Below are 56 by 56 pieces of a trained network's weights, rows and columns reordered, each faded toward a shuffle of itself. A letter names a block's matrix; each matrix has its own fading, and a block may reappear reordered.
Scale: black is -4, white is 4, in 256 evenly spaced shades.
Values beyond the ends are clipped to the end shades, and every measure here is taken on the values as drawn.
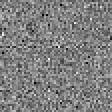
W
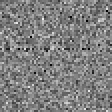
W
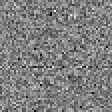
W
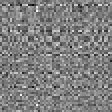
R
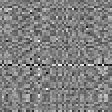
R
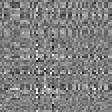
R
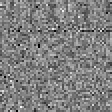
W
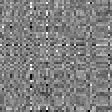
R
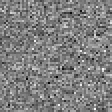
W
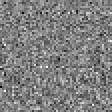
W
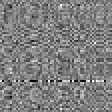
R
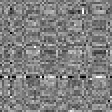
R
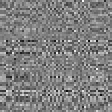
R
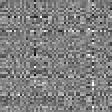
R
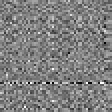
R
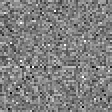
W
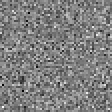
W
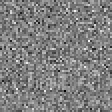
W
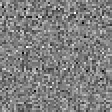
W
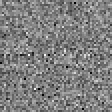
W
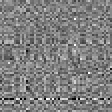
R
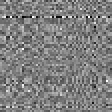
R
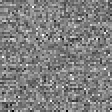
W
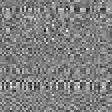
R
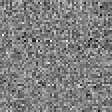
W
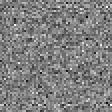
W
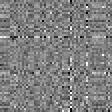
R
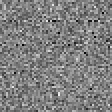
W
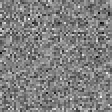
W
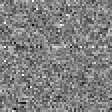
W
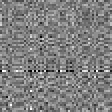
R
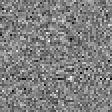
W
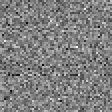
W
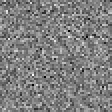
W
